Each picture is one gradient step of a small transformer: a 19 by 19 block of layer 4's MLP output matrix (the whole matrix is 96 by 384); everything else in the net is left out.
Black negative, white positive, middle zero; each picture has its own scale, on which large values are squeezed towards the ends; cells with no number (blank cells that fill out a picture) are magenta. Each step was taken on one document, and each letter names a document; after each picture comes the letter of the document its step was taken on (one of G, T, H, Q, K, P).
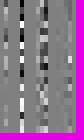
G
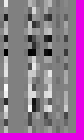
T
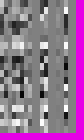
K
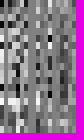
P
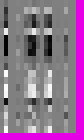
T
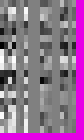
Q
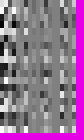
Q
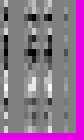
T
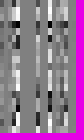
P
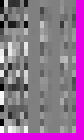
Q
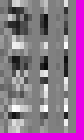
K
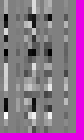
T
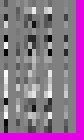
T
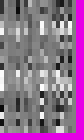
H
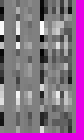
H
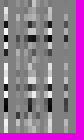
T
